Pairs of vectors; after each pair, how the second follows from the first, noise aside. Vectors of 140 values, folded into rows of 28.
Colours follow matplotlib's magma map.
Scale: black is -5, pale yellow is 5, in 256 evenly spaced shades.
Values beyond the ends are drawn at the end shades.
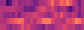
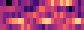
scaled up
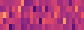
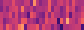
shuffled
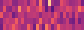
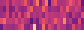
reversed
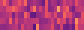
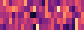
scaled up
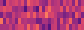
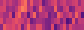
shuffled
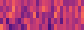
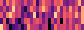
scaled up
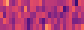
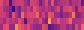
shuffled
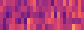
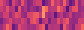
shuffled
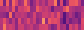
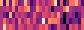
scaled up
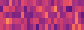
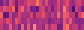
shuffled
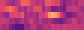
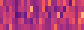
shuffled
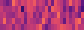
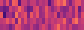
shuffled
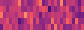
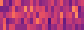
shuffled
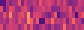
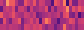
shuffled
